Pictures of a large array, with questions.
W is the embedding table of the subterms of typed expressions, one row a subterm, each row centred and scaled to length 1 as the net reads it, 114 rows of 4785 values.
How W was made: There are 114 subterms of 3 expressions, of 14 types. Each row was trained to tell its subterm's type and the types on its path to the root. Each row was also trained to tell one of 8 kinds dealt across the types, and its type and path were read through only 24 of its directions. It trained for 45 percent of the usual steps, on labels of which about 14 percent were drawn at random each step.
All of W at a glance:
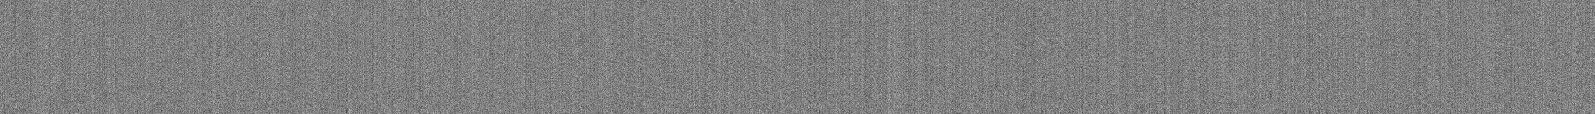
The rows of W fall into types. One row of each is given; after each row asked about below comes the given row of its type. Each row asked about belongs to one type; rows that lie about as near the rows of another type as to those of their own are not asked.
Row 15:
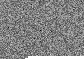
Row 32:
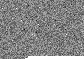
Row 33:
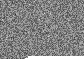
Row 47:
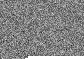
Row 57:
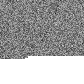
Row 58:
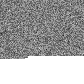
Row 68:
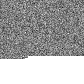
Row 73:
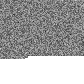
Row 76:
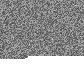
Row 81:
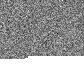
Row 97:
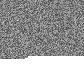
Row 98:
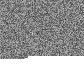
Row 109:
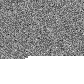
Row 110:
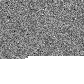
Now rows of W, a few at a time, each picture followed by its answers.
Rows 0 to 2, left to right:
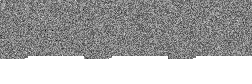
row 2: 109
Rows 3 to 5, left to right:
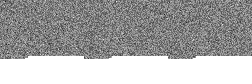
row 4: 58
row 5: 98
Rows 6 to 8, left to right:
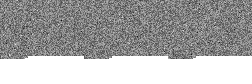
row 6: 109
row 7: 109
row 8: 32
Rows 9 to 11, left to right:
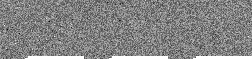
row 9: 98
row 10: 33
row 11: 15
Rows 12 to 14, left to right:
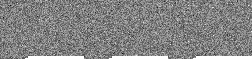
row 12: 97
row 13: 15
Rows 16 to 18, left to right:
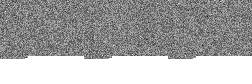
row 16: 33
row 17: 58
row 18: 110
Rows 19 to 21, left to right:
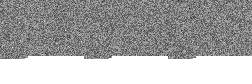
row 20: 98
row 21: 33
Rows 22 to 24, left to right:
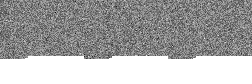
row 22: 58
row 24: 32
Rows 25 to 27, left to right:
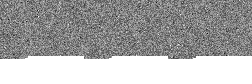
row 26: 33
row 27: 57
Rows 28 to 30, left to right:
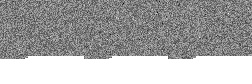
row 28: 15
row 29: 68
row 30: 109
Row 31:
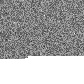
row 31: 58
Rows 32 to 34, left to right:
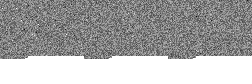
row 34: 33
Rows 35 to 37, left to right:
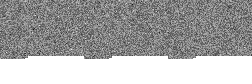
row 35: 58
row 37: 58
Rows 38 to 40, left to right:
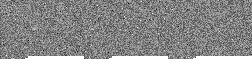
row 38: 76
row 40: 109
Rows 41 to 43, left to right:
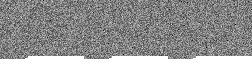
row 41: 73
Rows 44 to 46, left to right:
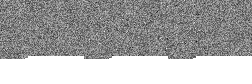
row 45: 32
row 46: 76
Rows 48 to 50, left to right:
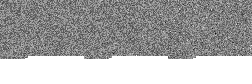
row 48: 73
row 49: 98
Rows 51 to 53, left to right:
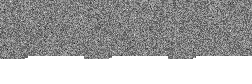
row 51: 57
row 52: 81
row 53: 15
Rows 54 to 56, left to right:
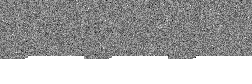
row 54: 32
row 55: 32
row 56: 33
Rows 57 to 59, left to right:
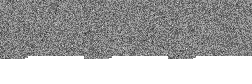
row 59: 73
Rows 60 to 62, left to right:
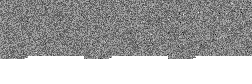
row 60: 98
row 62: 68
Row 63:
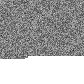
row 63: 32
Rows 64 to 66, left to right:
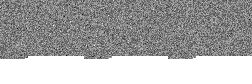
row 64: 15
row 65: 110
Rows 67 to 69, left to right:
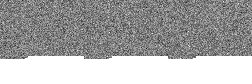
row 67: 97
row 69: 15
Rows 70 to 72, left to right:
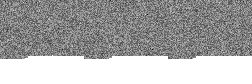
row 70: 33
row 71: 110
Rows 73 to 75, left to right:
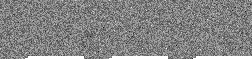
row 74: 58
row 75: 109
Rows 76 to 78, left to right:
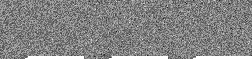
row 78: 97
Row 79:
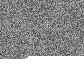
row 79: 110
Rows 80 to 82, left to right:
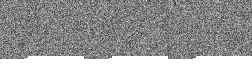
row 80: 98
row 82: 76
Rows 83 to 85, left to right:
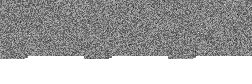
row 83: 98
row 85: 81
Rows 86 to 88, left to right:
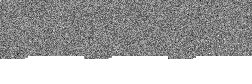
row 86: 110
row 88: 47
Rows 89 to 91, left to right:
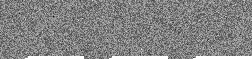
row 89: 110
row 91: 73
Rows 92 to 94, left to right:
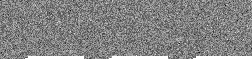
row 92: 68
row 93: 98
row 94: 57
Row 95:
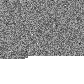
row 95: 32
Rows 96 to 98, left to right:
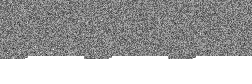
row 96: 73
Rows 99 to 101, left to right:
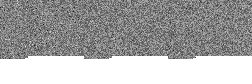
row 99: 47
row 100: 73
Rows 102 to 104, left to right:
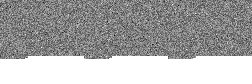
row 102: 15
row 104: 33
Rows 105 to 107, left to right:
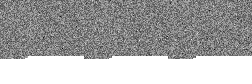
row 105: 109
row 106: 73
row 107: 47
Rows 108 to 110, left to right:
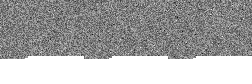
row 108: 58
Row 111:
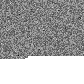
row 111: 73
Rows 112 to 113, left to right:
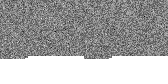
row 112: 47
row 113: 57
